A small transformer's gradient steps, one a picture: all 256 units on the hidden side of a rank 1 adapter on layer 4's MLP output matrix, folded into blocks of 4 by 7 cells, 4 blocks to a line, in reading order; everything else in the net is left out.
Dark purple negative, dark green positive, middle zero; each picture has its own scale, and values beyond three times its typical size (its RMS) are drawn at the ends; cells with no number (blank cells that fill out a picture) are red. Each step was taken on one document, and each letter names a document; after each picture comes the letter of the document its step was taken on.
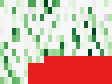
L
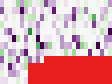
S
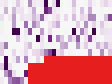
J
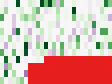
J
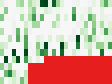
J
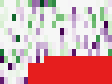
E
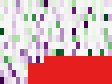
L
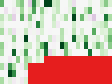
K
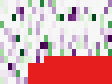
E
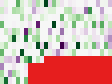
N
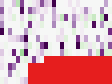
S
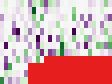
J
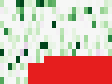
E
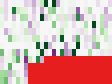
N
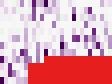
K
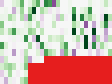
K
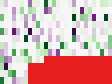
L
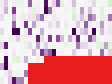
J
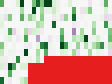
K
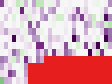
N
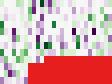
K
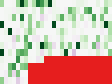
E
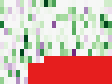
S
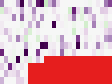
S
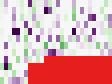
J
